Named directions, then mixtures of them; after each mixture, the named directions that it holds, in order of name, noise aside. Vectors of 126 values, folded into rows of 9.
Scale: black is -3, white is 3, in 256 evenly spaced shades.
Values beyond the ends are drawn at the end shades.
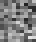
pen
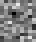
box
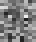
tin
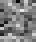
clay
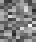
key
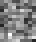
clay, pen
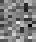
key, pen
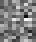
pen, tin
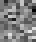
key, pen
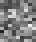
box, key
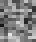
clay, pen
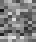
clay, key, tin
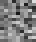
pen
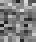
clay, tin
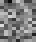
clay, key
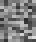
pen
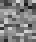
clay, pen, tin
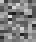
box, clay, key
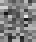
tin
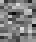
box, key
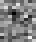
box, tin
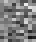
pen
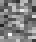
clay, key, pen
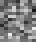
clay, key, pen
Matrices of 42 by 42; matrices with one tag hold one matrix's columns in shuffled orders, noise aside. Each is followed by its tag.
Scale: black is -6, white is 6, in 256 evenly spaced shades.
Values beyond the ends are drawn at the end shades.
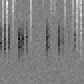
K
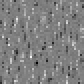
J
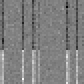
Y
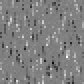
J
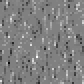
J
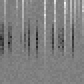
K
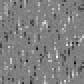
J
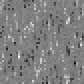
J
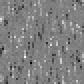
J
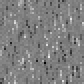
J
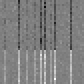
Y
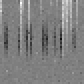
K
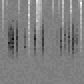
K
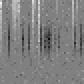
K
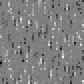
J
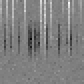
K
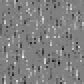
J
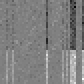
Y
